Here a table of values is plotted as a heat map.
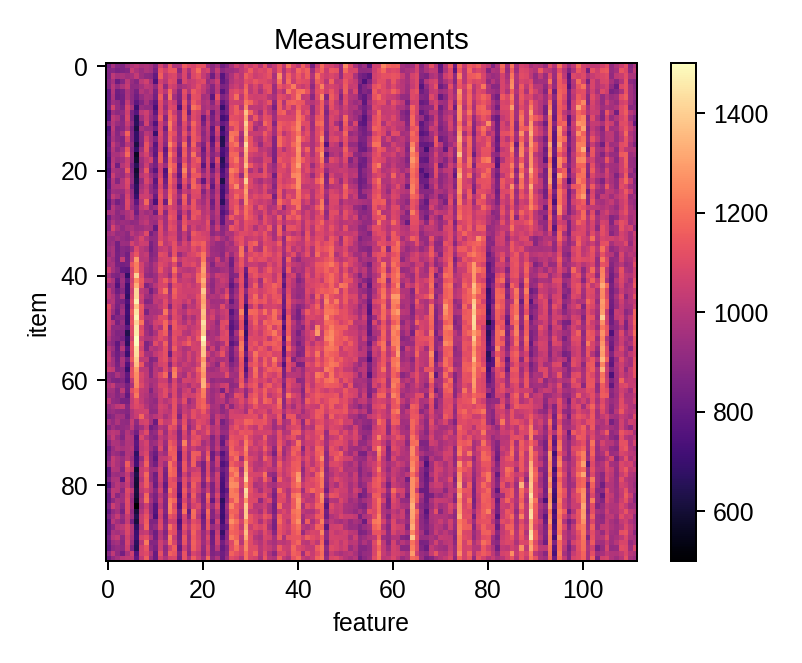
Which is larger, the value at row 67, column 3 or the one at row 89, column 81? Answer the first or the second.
the second
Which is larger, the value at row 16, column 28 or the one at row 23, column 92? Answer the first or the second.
the first
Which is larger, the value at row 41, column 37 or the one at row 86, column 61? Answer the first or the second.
the second
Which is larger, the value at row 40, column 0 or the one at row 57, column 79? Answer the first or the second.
the second
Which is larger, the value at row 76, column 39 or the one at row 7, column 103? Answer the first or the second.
the first
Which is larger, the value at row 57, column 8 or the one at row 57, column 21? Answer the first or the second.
the second
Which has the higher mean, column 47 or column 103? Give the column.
47
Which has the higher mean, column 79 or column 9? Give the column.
79
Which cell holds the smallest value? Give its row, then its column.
84, 6
